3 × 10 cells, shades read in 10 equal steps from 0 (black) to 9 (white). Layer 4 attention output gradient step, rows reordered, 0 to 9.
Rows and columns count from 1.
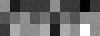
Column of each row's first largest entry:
1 3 9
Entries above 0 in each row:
9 10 10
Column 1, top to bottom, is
5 3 2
